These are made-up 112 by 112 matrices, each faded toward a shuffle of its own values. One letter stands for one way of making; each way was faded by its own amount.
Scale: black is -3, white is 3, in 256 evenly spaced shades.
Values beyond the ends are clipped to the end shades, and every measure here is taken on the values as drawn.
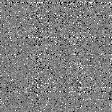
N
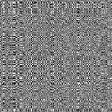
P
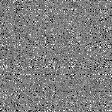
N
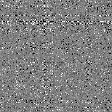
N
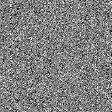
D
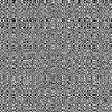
P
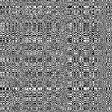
P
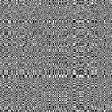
P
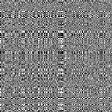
P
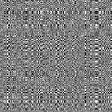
P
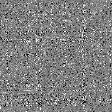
N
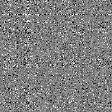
N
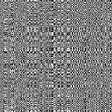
P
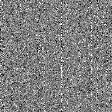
D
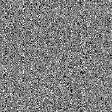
D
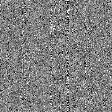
D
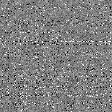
N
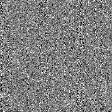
D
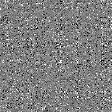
N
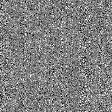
D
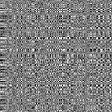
P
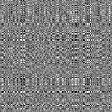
P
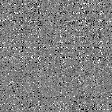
N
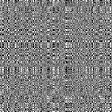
P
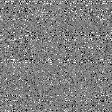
N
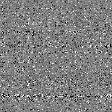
N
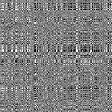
P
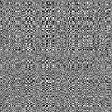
P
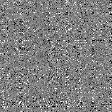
N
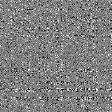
N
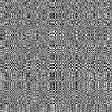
P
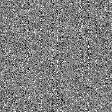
D
